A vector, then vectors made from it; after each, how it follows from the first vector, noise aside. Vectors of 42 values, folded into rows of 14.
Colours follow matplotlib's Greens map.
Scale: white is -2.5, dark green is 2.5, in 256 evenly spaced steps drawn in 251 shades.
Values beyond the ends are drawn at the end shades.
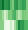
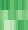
shrunk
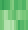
shrunk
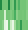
partly zeroed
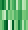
sign-scrambled
